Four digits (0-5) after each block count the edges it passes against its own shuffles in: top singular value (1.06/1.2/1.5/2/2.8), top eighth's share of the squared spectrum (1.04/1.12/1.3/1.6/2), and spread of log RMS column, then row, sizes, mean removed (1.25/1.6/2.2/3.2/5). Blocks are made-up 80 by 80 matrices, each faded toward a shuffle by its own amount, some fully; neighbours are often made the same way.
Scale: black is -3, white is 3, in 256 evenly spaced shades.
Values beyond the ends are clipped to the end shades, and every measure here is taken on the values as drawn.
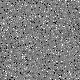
0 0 0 0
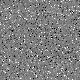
1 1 0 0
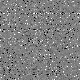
3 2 0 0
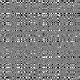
5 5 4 4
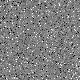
1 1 0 0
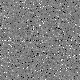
2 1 0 0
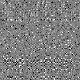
4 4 2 3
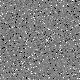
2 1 0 0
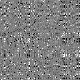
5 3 3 2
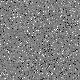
2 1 0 0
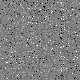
2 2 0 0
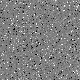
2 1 0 0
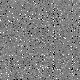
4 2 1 1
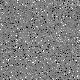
2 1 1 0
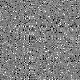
4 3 2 1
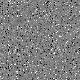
3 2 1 0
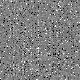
3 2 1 0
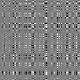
5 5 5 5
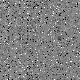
3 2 1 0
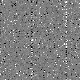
3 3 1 1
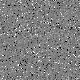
2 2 0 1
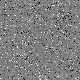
0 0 0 0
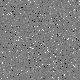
0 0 0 0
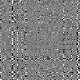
4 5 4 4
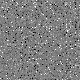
3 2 1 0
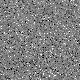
0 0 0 0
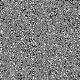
1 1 2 0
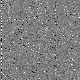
3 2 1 0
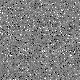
2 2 0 1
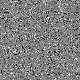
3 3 0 2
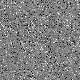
2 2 0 1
